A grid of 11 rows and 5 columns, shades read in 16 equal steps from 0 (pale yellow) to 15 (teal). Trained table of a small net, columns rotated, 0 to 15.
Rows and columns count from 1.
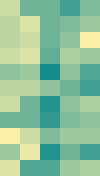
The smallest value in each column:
0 1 7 5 0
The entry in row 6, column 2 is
4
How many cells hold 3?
5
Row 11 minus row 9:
2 8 3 0 -1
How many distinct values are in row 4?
5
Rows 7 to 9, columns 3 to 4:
14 7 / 13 8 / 8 6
